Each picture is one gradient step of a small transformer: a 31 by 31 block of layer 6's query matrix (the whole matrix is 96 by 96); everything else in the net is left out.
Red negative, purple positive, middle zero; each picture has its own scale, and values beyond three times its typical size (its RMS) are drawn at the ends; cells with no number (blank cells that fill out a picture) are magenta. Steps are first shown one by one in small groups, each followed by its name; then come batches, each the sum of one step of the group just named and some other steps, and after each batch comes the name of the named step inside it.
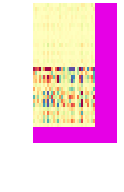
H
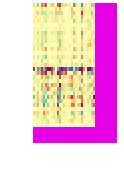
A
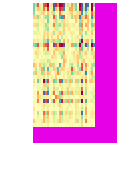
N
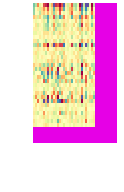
N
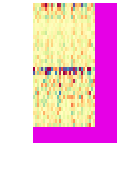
A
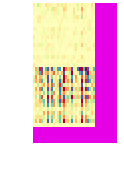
A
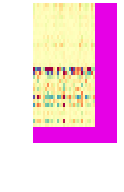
N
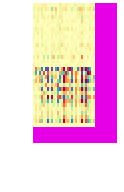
A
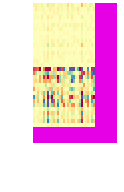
H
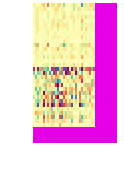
A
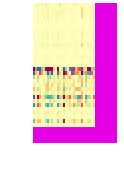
A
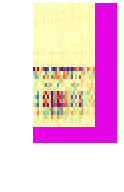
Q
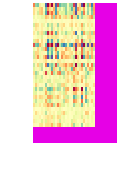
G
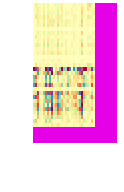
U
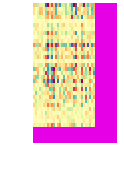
G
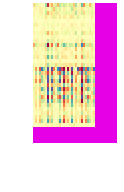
G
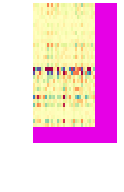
G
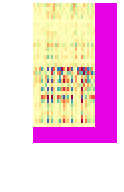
G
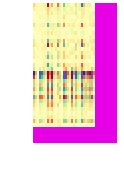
G
